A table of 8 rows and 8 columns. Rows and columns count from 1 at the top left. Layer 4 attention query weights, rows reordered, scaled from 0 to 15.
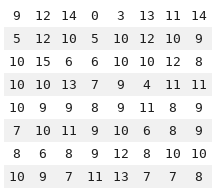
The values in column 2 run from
6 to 15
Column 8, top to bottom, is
14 9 8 11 9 9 10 8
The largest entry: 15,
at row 3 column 2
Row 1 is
9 12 14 0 3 13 11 14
